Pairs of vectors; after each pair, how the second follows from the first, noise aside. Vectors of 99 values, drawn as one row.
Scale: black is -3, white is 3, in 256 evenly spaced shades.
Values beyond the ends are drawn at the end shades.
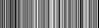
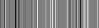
partly zeroed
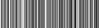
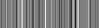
partly zeroed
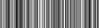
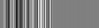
partly zeroed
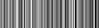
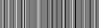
partly zeroed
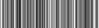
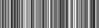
wrapped around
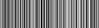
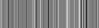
partly zeroed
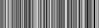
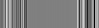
partly zeroed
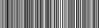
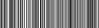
wrapped around
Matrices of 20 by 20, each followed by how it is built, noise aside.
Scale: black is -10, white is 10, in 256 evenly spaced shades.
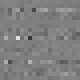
uneven rows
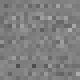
uneven rows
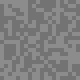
noise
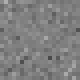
noise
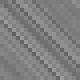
Toeplitz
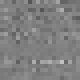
uneven rows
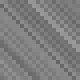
Toeplitz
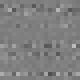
uneven rows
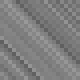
Toeplitz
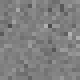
noise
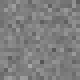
noise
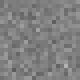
noise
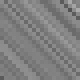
Toeplitz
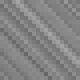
Toeplitz
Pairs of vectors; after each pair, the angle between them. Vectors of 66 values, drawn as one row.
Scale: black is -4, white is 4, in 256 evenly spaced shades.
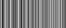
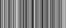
orthogonal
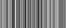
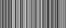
nearly opposite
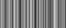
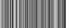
partly aligned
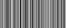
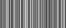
nearly opposite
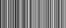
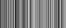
nearly parallel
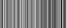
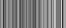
nearly opposite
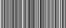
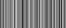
nearly opposite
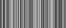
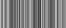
nearly opposite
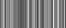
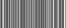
partly aligned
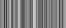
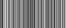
orthogonal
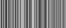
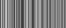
nearly opposite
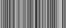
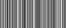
partly aligned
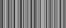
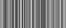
nearly opposite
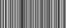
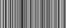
nearly parallel
